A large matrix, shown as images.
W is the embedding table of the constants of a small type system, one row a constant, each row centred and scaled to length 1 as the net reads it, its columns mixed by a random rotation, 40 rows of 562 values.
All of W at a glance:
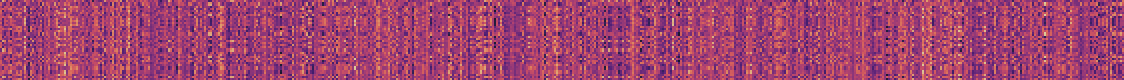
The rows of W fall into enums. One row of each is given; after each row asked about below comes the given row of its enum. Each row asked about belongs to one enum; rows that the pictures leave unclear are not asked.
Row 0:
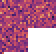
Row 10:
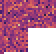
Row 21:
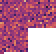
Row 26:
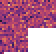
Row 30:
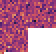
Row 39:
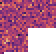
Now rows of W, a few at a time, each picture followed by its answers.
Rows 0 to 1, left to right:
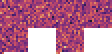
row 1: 30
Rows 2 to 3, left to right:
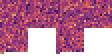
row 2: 30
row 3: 10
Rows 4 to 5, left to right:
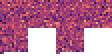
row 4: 26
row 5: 21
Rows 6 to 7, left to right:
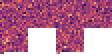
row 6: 39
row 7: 30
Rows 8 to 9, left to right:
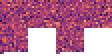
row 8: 26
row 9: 21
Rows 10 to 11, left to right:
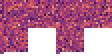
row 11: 21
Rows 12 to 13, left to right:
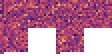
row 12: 10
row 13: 39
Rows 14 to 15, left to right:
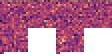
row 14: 26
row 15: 39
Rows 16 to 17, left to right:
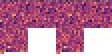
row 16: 30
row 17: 30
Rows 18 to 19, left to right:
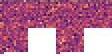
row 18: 21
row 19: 39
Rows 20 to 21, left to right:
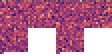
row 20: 0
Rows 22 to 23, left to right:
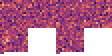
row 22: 39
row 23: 21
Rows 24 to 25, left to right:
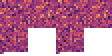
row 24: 0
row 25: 0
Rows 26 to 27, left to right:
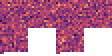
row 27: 39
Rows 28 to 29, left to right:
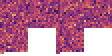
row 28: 30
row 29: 10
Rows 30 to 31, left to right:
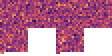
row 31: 39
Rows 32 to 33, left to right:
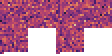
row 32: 26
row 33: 10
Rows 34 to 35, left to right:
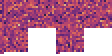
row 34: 10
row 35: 26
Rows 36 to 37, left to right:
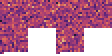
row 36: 26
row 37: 39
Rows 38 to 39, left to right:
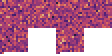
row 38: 0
